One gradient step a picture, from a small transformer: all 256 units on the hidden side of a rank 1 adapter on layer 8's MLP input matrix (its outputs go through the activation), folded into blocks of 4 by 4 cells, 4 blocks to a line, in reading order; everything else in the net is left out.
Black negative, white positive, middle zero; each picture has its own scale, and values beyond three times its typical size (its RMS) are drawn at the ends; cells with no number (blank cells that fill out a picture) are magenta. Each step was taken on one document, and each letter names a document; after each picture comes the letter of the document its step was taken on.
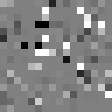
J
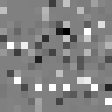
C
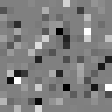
C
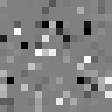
J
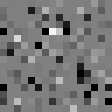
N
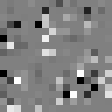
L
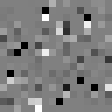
C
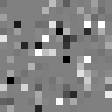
J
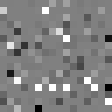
C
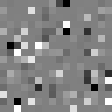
N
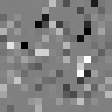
J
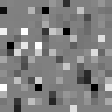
N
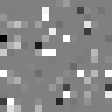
L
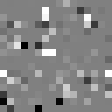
L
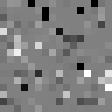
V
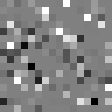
V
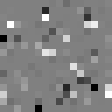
L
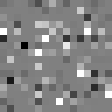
J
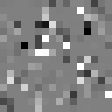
J
